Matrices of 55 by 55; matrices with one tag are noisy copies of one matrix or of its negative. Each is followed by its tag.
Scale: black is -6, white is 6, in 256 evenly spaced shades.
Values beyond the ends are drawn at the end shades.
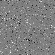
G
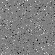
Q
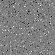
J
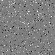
J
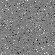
Q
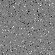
J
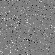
G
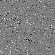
G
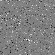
G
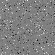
Q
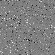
G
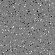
J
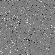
G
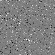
G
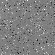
Q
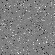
Q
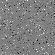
Q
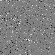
G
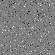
J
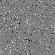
G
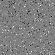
J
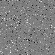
G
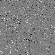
G
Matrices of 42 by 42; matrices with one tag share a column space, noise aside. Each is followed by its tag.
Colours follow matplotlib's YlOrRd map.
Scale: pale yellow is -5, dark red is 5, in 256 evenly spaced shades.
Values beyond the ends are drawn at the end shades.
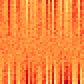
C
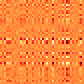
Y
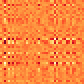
Y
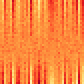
C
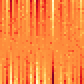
C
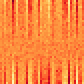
C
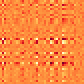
Y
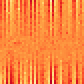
C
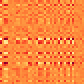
Y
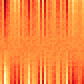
C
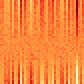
C
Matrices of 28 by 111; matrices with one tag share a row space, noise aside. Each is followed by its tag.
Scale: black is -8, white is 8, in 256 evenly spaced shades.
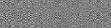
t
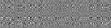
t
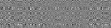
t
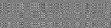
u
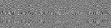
t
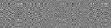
t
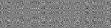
u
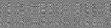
u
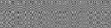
t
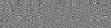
t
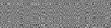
u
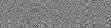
u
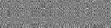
u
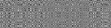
t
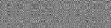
u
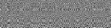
u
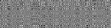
u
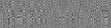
t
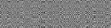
u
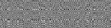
u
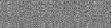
u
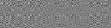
t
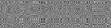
u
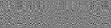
t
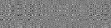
t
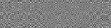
t
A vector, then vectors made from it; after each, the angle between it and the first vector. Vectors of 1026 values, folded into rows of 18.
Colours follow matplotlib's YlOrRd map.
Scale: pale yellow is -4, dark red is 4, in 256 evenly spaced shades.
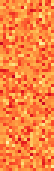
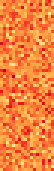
nearly parallel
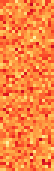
partly aligned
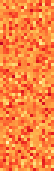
nearly parallel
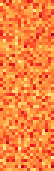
partly opposed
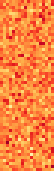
nearly opposite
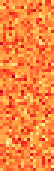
nearly parallel
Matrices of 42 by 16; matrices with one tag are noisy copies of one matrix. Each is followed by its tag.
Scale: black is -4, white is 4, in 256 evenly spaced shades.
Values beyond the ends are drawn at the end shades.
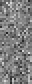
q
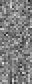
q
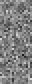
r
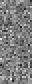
r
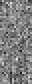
q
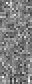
q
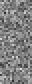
r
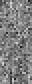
q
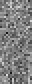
q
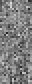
q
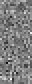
r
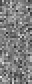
q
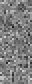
r
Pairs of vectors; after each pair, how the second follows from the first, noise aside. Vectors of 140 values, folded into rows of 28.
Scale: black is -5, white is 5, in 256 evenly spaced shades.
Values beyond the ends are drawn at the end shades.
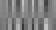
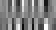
scaled up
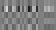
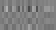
shrunk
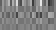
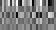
scaled up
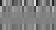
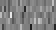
shuffled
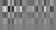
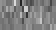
shuffled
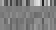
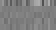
shrunk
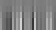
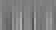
shrunk
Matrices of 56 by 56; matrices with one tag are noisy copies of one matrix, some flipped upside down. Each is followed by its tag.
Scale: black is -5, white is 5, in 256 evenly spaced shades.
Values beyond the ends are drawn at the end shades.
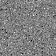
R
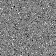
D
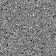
R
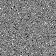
D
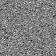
R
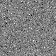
R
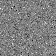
D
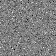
D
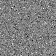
D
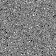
R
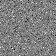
D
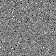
D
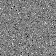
D
